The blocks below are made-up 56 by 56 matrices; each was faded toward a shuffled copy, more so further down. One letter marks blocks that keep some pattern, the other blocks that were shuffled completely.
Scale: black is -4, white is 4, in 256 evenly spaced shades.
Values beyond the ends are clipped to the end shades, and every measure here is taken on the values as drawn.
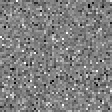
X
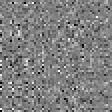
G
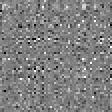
G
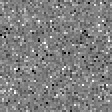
X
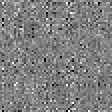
G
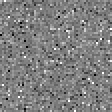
X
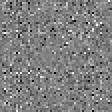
G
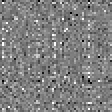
G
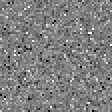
X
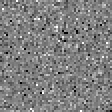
X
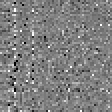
G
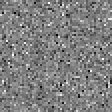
X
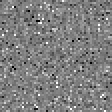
X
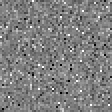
X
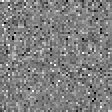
G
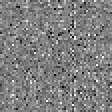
G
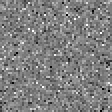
X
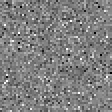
X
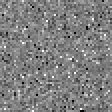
X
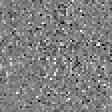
G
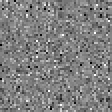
G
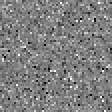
X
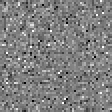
G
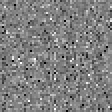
G
